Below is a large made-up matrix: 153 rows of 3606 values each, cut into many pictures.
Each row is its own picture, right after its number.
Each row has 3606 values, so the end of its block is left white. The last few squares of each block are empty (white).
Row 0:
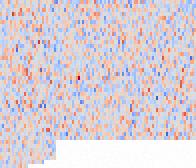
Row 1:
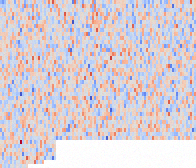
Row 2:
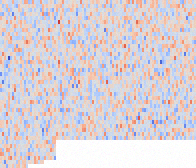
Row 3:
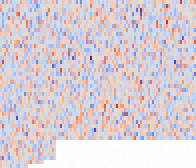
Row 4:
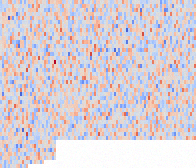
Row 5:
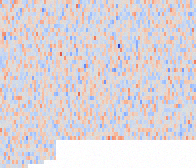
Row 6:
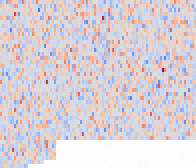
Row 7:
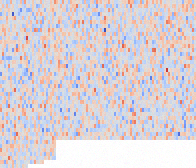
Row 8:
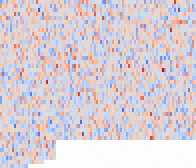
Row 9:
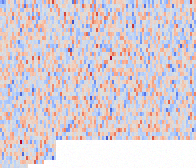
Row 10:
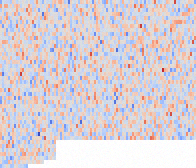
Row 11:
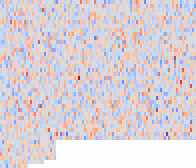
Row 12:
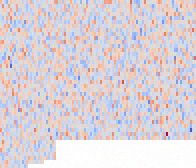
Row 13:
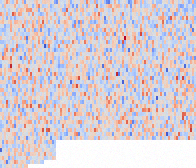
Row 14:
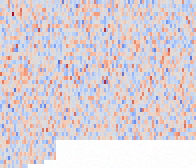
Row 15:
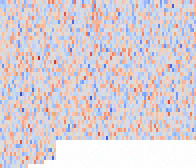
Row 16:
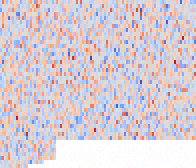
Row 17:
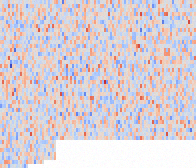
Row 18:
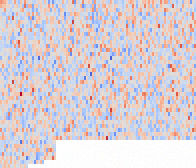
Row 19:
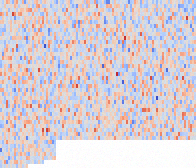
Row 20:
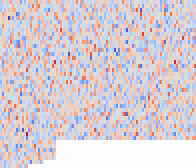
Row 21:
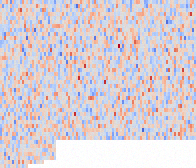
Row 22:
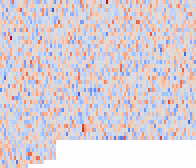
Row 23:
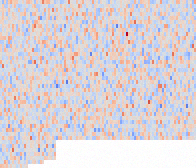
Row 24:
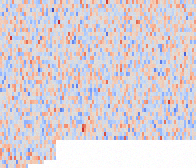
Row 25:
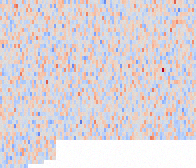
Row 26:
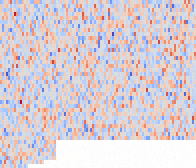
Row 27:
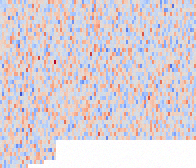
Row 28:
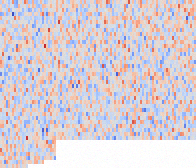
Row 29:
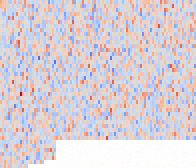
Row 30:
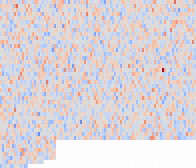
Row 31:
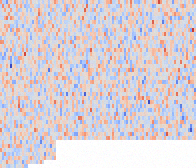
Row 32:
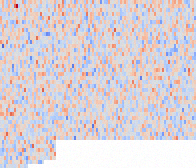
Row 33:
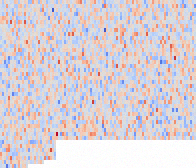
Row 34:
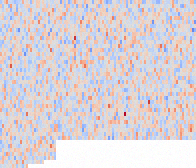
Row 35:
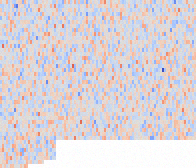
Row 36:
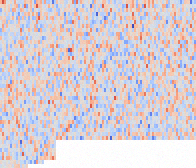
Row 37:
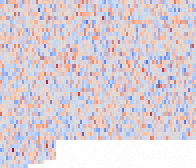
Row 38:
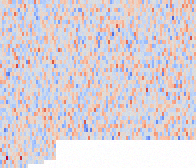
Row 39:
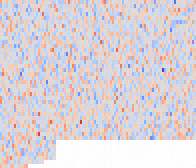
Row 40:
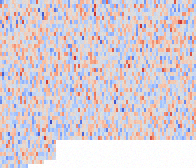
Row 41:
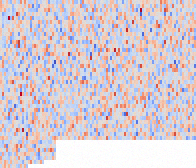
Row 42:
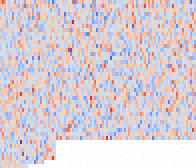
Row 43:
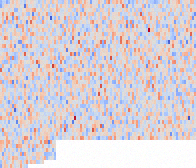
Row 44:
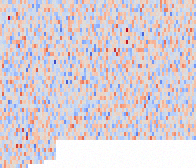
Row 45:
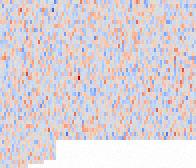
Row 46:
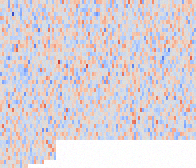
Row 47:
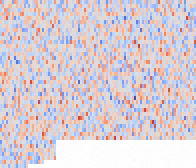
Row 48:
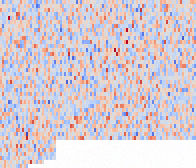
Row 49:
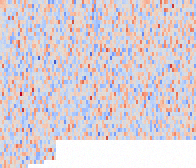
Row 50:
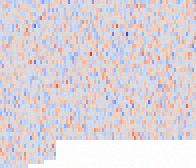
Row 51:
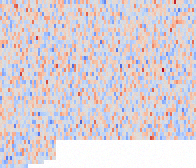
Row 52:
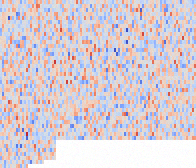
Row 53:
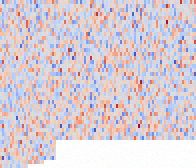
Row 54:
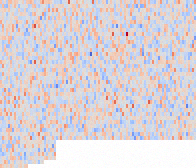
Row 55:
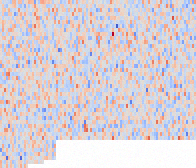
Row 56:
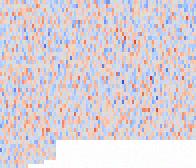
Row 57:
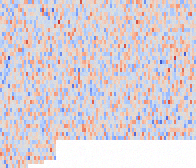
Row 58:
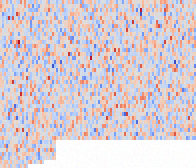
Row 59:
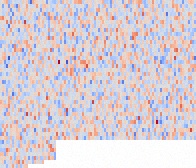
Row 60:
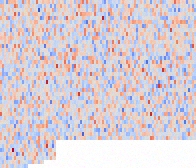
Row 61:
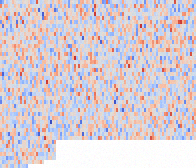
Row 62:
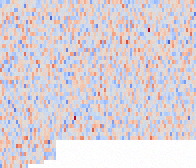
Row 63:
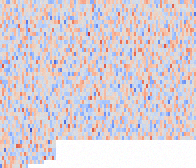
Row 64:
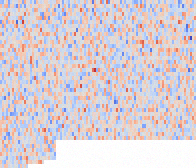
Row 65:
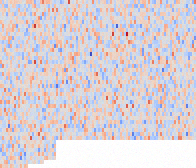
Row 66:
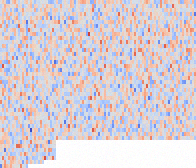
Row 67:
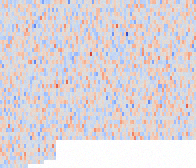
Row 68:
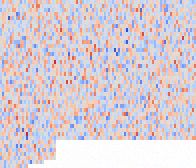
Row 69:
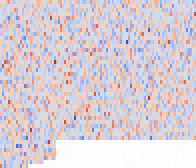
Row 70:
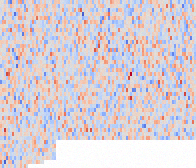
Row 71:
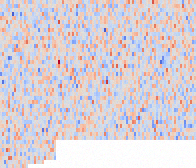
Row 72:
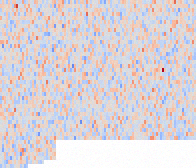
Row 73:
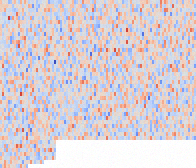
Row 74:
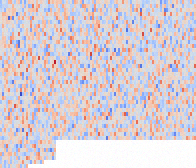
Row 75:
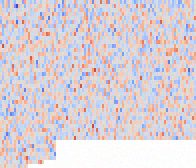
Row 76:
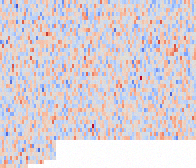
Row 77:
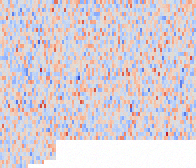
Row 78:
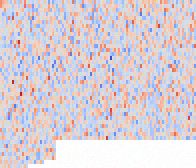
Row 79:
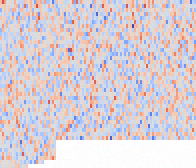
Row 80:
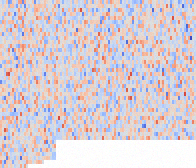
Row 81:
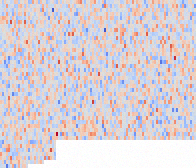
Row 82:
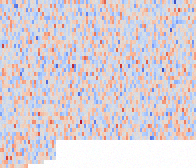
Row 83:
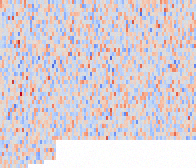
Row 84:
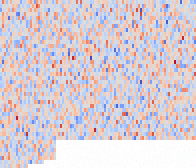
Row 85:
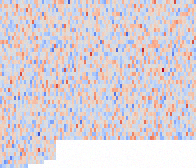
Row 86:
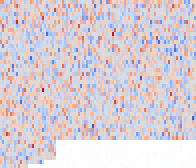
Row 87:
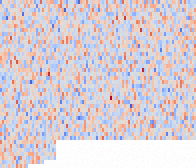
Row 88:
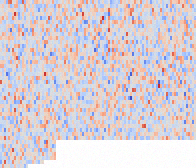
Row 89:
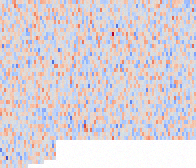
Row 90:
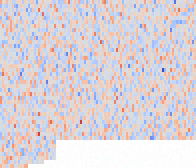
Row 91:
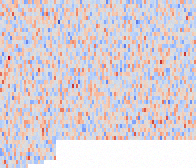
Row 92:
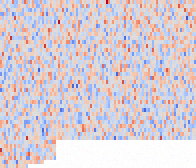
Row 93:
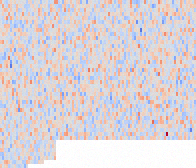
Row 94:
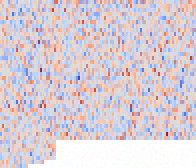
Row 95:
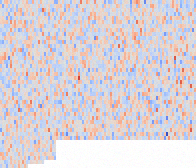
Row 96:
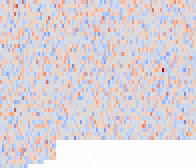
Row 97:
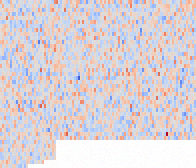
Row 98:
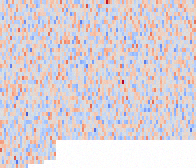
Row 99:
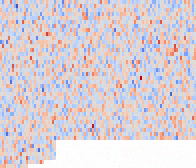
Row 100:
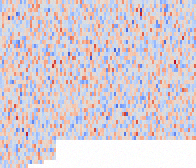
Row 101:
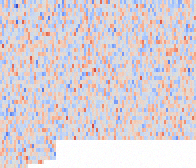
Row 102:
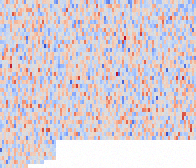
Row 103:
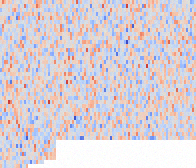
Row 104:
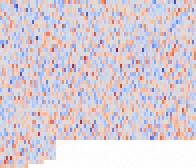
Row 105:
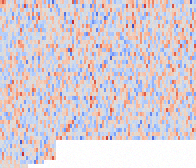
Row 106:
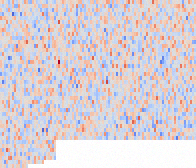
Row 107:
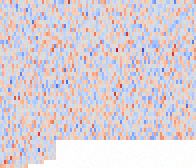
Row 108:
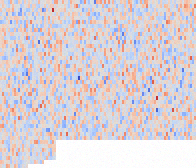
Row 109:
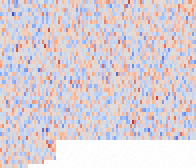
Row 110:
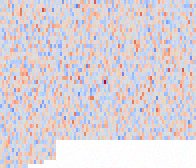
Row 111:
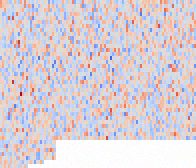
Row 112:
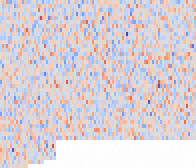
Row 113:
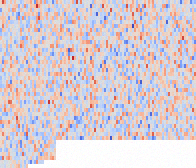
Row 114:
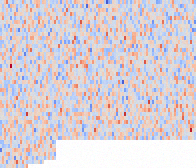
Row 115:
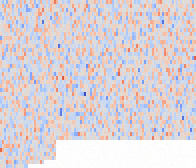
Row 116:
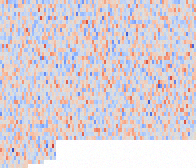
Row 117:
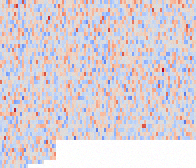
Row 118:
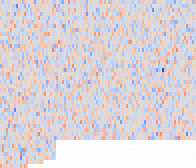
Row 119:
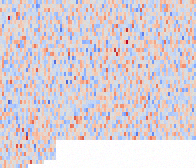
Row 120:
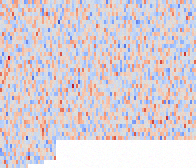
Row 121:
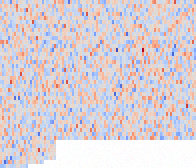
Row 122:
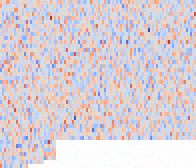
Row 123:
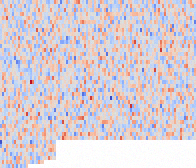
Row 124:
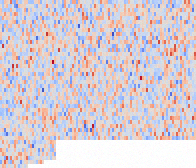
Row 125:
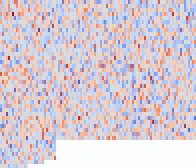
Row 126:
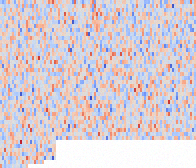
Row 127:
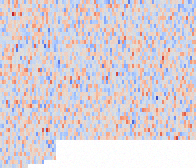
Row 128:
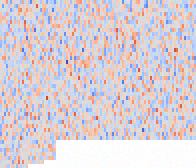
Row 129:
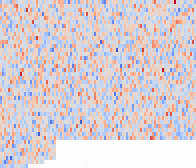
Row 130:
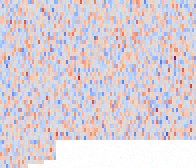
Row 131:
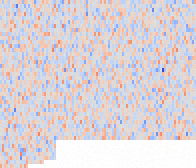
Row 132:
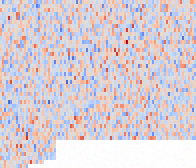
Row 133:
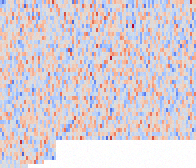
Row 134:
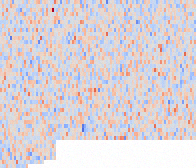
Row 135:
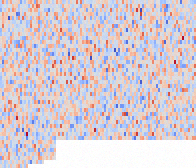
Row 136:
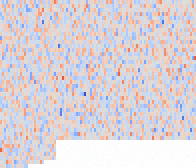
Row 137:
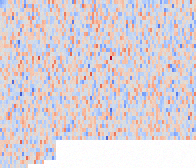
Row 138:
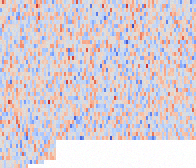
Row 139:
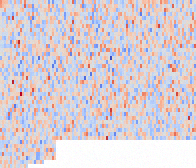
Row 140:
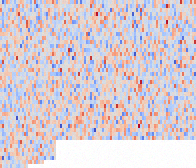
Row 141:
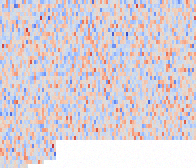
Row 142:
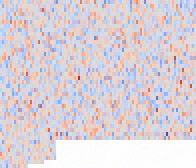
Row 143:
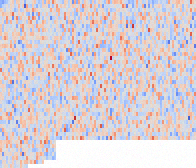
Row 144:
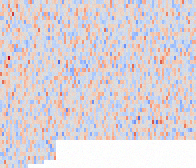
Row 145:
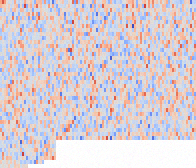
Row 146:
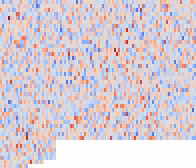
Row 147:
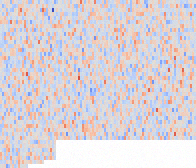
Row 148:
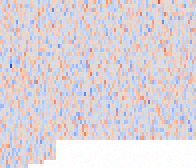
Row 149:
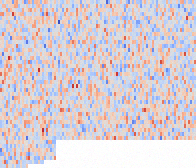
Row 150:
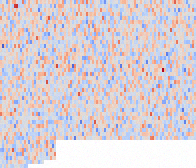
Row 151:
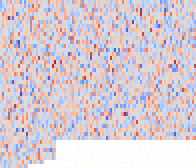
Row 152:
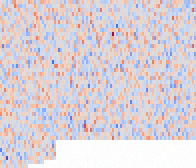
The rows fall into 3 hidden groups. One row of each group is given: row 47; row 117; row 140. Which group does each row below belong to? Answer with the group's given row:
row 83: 140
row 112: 117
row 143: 140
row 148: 47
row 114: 47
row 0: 47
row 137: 140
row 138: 140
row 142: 47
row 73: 140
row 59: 47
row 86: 117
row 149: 47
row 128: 47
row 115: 47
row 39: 117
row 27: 140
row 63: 140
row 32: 117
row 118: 117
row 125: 47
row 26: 117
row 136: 47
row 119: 140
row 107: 117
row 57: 47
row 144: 47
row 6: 117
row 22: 47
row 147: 47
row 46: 47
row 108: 47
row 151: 140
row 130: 47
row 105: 140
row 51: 117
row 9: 140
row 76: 117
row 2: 47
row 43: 140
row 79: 140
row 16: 140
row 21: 47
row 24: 47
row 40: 117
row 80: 117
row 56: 47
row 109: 47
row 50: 117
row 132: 140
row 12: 47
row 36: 140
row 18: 140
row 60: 117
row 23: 117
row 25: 117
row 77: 47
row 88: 117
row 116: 117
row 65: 117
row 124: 117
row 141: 117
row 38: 117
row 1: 140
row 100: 140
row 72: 117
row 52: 140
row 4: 140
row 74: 140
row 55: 117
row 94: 47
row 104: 117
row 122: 140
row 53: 140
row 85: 117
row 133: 140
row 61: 117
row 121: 117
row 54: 117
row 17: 47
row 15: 140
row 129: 117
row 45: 47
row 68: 140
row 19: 47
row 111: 140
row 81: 47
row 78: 140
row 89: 117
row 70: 117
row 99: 117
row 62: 140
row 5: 47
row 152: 117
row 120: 47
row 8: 117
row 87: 47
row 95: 47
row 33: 47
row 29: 140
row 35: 117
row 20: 140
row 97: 47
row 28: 47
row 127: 47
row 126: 140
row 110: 47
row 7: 47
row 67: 117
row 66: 140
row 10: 117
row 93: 47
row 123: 47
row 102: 47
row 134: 47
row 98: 47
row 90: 117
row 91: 47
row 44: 140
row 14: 47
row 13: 47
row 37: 117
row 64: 117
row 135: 140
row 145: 140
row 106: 47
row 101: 117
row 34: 47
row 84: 140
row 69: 140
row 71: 47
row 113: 140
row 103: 140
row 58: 140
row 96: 117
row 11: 47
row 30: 117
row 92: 47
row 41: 140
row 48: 140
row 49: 140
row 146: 140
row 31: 47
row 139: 140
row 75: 117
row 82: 117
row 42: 140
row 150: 117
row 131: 117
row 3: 140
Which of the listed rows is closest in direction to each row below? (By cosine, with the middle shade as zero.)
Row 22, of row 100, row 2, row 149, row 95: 2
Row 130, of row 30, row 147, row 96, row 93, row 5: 147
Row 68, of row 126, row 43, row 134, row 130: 126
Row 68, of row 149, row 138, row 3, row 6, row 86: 138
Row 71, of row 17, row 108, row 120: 108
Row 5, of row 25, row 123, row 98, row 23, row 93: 93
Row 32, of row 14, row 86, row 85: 86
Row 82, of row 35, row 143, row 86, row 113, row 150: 35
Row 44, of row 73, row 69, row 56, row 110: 73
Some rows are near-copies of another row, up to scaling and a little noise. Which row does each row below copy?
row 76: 99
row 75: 101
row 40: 61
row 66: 63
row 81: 33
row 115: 136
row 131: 118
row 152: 89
